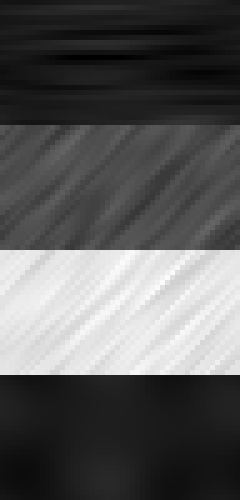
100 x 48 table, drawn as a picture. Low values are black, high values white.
The table splits into 4 rows of 1 panel. Panel 1,1: very low, streaked across, faint in contrast. Panel 2,1: low, slanting up to the right, faint in contrast. Panel 3,1: very high, slanting up to the right, faint in contrast. Panel 4,1: very low, smooth, faint in contrast.
